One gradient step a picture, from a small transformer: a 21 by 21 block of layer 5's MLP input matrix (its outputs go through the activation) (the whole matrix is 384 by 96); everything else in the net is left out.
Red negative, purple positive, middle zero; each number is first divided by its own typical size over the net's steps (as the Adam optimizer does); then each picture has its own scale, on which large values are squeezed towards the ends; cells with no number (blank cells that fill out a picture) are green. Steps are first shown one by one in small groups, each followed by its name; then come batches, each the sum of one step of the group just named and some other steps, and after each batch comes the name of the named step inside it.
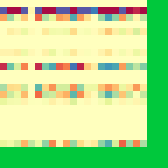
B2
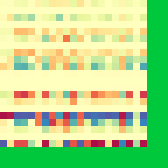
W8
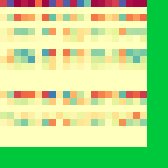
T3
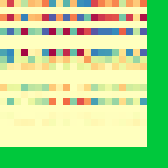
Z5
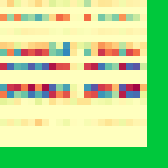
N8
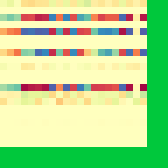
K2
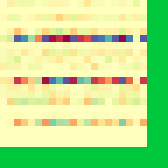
N8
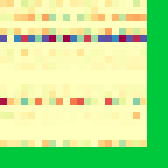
Z5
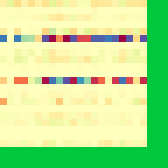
T3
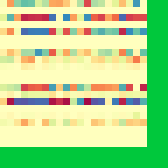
K2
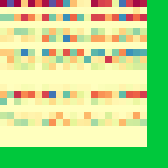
T3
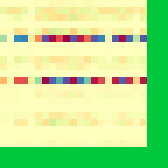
B2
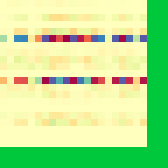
N8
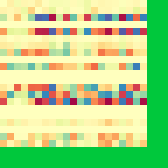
N8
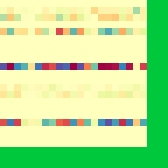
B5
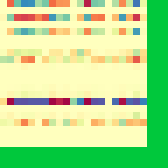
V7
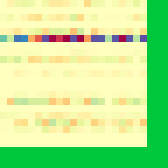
V7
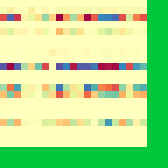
B5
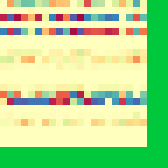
V7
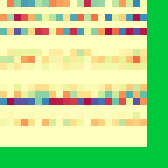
V7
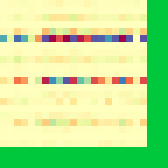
V7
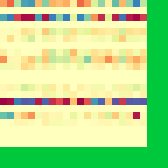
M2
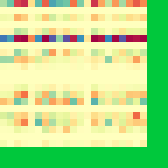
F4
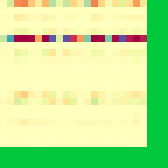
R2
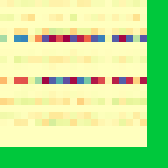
M2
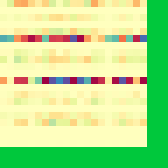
R2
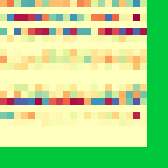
M2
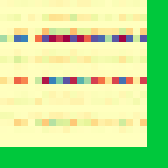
M2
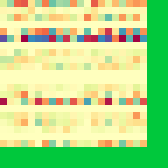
F4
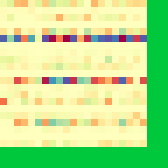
F4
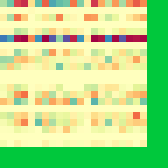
F4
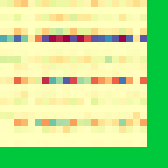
F4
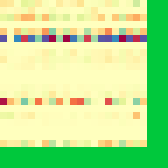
M2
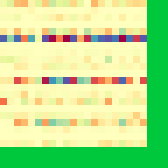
F4
